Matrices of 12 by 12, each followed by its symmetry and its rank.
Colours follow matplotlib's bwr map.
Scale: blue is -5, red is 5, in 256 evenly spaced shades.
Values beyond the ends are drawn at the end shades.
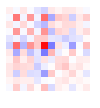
symmetric, rank two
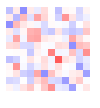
symmetric, full rank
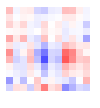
neither, rank two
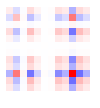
symmetric, rank one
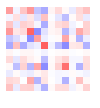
symmetric, rank two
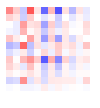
neither, rank two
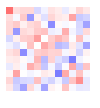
symmetric, full rank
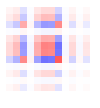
symmetric, rank one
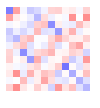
symmetric, full rank
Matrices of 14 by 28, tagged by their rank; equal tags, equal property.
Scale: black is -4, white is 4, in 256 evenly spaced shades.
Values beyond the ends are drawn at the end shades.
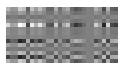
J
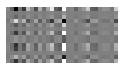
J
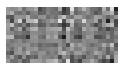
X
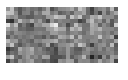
X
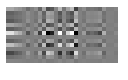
J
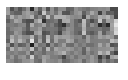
X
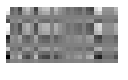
J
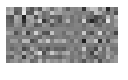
X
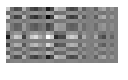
J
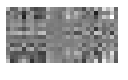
X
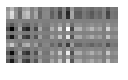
J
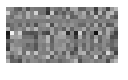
X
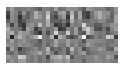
X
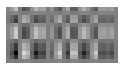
J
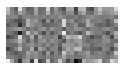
X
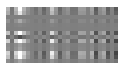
J
